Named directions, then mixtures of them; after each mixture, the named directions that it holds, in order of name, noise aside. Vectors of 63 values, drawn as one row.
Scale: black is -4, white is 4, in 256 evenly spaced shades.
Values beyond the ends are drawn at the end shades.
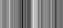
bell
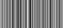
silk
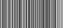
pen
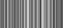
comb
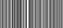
comb, pen, silk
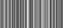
comb, silk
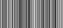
bell, pen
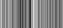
bell, silk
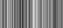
bell, comb, pen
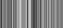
bell, pen, silk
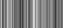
bell, comb, pen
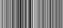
bell, silk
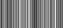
bell, pen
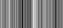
bell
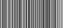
pen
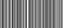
comb, pen, silk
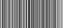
pen
